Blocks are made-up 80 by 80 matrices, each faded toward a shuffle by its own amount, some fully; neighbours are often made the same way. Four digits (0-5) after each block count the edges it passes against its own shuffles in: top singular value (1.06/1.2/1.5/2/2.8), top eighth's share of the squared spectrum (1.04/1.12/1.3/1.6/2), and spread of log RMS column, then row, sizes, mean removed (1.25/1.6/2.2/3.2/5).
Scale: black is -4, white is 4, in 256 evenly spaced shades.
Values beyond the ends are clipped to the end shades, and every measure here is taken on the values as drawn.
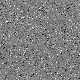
0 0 0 0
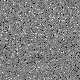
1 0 0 0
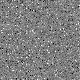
2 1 0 0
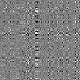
5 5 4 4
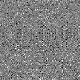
4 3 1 2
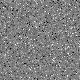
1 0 0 0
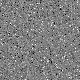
1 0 0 0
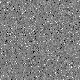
3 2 0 0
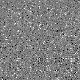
3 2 1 1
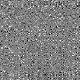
4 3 2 2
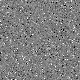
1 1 0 0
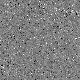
2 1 0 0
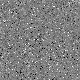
0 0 0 0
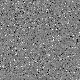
2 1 0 0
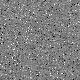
0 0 0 0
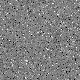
0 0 0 0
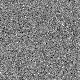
0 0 0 0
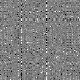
4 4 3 1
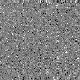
4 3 2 1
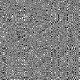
4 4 3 2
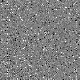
3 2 1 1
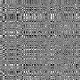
5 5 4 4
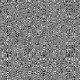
4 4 3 2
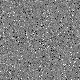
2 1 0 0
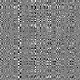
5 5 4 3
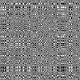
5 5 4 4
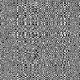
5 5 3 3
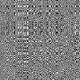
5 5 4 3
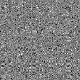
4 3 1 2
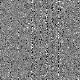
2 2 3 0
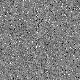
1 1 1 0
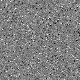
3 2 0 0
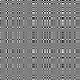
5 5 5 5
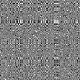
5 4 3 3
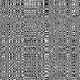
5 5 4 3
